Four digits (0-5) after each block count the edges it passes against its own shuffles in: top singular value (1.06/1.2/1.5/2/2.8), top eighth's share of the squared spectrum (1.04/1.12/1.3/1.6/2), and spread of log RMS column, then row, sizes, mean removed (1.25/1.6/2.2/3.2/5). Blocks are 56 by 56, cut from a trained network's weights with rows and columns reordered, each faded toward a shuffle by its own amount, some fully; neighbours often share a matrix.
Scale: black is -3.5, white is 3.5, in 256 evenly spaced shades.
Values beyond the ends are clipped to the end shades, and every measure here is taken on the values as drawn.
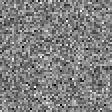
1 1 0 0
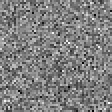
0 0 0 0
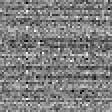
4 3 1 2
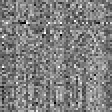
3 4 2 2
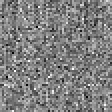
2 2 0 0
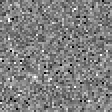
0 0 0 0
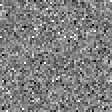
0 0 0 0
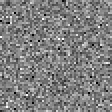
2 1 0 0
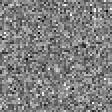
2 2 0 0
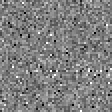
1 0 0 0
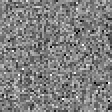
0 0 0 0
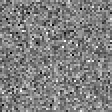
1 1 0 0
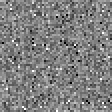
2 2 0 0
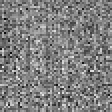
3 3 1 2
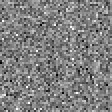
1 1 0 0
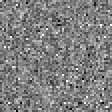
1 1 0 1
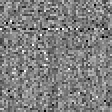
3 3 0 1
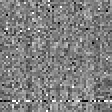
3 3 0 2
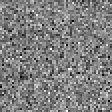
1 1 0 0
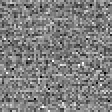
2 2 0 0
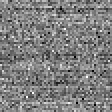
3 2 0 1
